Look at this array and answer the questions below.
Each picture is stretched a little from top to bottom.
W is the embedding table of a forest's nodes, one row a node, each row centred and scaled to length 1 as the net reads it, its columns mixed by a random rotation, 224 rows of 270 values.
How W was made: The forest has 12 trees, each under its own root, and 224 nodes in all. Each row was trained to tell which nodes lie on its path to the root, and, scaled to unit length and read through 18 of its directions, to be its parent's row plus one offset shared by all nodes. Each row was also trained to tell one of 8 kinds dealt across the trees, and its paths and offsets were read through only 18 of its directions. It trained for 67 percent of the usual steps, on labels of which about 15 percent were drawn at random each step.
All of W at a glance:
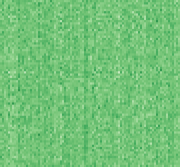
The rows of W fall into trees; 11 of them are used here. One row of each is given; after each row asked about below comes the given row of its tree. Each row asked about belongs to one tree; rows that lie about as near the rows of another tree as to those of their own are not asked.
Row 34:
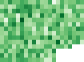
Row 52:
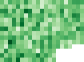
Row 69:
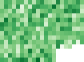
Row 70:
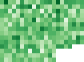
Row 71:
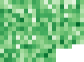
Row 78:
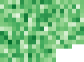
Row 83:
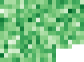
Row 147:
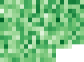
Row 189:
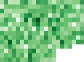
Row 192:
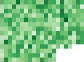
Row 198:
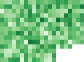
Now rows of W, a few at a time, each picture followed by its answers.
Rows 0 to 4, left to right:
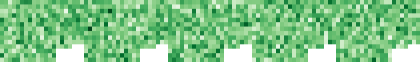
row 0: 71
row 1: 71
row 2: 71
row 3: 78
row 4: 71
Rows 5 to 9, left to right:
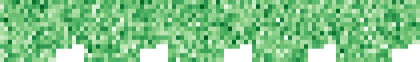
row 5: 198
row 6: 83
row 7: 34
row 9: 71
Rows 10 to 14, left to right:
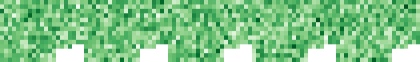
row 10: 198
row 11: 70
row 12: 52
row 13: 52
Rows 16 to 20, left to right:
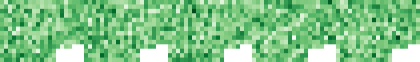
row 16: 52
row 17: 78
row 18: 69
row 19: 147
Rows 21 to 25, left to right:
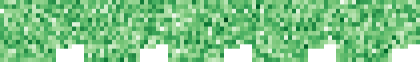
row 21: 192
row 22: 69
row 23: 189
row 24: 69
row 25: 52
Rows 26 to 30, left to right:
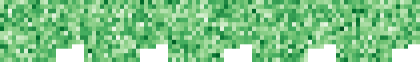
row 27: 71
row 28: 192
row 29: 52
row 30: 71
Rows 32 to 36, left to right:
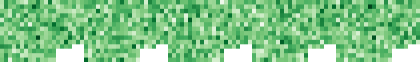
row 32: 34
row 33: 198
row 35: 198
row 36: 34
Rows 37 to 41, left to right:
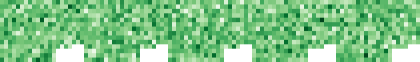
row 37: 52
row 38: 198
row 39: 192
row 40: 198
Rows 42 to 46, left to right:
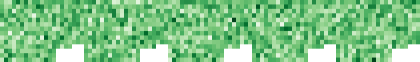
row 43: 189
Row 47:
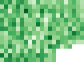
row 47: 69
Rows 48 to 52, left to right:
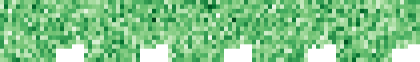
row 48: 69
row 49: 83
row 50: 69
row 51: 52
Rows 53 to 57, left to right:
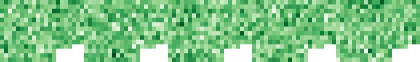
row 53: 147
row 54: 83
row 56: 189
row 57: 70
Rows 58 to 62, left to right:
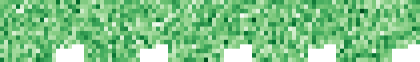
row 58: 52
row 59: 192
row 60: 189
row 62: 52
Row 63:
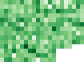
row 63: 147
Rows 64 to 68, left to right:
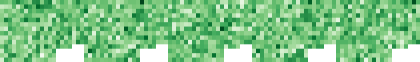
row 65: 71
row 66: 189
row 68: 70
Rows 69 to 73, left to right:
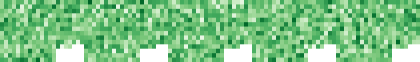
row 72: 192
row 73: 71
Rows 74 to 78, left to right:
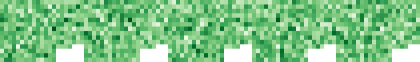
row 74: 69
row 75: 78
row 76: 83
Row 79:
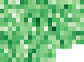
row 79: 189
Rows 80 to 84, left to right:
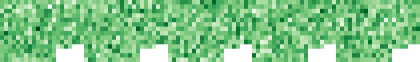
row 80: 192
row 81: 147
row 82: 78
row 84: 78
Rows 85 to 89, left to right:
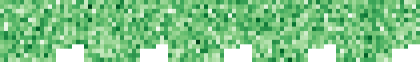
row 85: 78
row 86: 69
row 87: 70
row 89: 198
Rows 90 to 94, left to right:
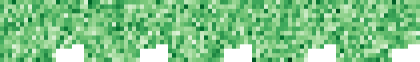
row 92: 52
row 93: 198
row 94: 71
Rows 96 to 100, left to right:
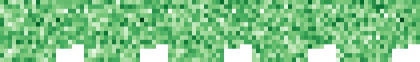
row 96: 189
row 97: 189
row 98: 192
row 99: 147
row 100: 69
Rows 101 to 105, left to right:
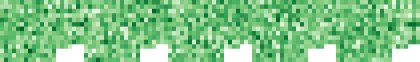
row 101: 147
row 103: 71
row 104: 78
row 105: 70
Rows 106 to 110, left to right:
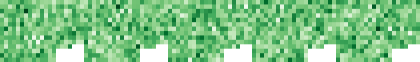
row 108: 198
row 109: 71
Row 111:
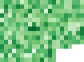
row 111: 192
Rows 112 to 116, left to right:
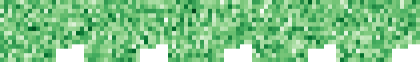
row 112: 192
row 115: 83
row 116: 71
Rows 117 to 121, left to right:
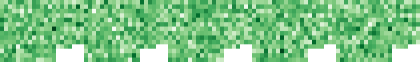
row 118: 69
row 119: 198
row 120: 69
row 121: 83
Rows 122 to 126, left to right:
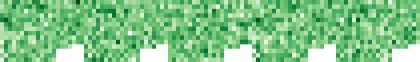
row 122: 147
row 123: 198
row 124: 70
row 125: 83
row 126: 34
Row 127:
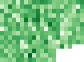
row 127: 70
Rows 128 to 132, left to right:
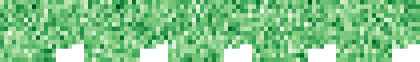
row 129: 34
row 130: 71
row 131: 69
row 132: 52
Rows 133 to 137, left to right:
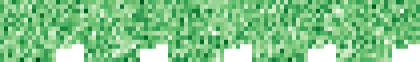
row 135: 198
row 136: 69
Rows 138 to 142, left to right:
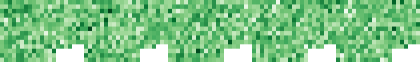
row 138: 70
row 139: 71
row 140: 69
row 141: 78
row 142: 198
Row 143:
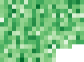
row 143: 70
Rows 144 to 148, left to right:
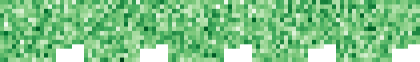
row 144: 78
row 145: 34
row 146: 192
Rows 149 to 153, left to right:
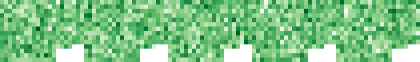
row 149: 192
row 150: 147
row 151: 78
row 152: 69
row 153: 147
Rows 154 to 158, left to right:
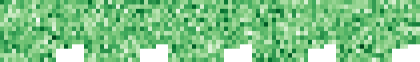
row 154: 192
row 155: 70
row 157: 83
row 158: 147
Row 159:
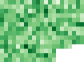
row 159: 147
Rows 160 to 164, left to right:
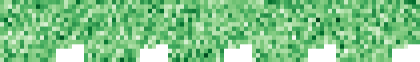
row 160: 71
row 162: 83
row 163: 71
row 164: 147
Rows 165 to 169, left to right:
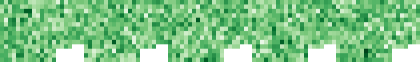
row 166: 70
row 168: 83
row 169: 83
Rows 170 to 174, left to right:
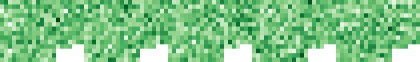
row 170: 189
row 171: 189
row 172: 52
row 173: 52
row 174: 189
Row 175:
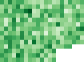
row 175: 78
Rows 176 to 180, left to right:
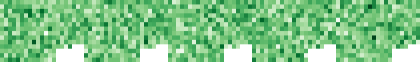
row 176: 198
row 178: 52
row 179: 192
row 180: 34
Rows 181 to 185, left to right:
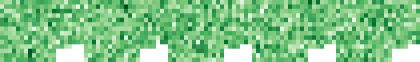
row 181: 147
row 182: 189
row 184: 83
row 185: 189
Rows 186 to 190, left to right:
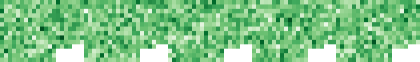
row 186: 71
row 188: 83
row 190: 83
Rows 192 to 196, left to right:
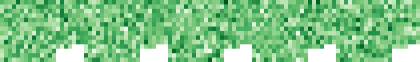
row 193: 71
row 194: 52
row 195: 198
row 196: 83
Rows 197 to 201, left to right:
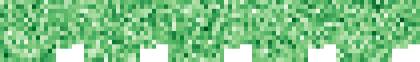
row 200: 192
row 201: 69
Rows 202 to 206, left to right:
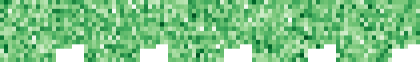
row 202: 147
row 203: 71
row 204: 34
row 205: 192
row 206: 52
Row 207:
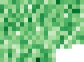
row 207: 71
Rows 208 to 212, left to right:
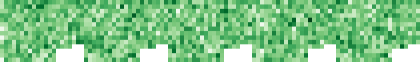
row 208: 70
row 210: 147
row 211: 189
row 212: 192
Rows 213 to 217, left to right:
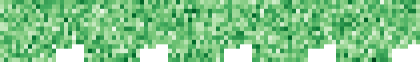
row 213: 78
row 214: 52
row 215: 83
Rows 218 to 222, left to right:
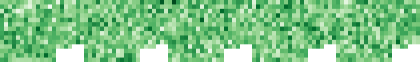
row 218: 192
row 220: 70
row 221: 34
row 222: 71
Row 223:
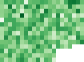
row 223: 70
